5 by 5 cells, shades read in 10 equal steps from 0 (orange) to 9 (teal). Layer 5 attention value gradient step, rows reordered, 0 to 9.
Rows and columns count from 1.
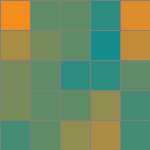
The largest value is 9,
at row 2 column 4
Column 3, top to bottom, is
6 6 8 6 4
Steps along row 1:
up same up down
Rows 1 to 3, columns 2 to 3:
6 6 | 5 6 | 6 8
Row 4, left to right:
5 6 6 4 7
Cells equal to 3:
2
